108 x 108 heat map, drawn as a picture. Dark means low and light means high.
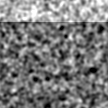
Seam: horizontal, 20% of the way down, the top part higher. Lone odd cells: none. Grain: blotchy.
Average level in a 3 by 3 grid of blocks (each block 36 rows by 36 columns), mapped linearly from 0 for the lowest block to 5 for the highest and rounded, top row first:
5 5 5 / 1 1 1 / 0 0 1
